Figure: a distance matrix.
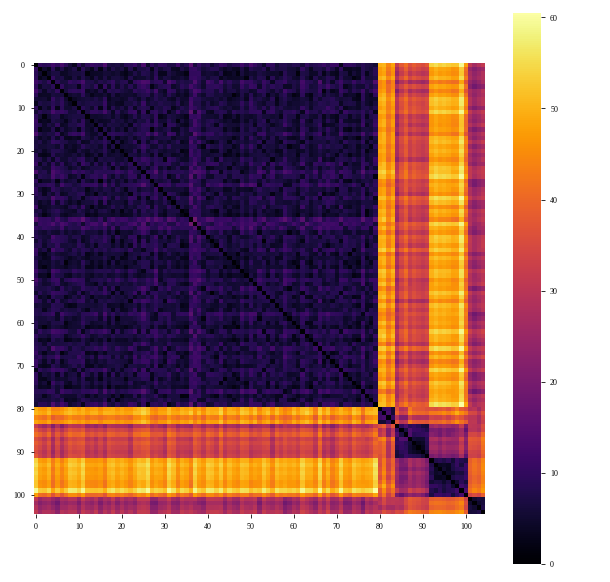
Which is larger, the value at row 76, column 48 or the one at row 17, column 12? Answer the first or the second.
the first
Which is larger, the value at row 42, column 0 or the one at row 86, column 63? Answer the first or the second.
the second
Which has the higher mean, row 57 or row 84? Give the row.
84
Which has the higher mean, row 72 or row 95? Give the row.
95
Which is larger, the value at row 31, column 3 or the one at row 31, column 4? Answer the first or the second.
the second
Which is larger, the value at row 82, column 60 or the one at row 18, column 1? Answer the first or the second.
the first
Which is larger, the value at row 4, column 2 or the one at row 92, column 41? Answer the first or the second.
the second
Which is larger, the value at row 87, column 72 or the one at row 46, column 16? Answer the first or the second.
the first
